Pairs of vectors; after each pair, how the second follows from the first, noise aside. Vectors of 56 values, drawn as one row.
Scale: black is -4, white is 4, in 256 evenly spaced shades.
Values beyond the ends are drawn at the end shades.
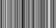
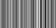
shuffled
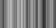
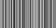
shuffled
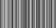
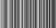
shuffled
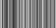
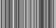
reversed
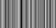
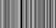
copied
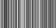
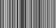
negated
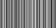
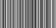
negated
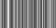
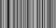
negated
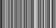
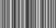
shuffled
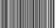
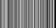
negated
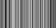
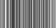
negated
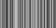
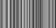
shuffled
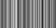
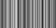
copied
